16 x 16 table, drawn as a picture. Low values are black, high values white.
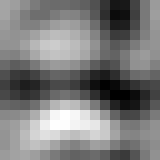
There are no lone odd cells. The bottom middle is the ninth with the highest average. The top left is the smoothest part. The ninth with the lowest average is the middle right. Overall the values sit about 50% of the way up the scale.
